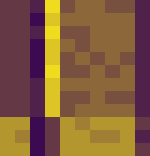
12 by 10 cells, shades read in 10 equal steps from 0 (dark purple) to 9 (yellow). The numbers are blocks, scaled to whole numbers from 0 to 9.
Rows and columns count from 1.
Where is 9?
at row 1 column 4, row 3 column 4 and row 6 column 4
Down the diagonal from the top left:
2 2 1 8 3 3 4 3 4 2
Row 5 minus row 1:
0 0 -1 -1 0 0 -1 1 0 0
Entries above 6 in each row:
1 1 1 1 1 1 1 1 1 0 0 0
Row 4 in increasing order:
0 1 2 2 3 4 4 4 4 8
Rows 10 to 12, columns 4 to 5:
2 6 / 2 6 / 2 6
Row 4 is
2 2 0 8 4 3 4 4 4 1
